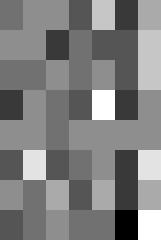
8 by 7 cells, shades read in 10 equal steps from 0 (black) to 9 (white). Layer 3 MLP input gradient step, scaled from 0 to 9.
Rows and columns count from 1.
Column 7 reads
6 7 7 5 5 8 6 9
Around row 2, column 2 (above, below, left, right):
5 4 5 2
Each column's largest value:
5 8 6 5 9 5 9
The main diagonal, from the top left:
4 5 5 3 5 2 6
